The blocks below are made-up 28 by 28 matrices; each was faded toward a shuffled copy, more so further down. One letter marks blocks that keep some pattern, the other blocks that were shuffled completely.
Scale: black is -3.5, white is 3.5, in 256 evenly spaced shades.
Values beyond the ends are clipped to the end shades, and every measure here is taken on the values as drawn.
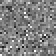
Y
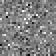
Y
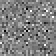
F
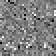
Y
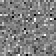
F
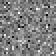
Y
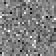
Y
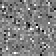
Y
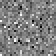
F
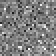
F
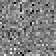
F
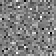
F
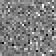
F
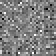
F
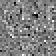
F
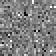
F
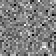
F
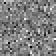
F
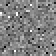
Y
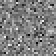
Y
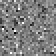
F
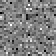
F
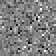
F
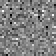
F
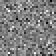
Y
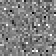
F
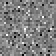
Y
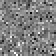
Y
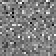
F
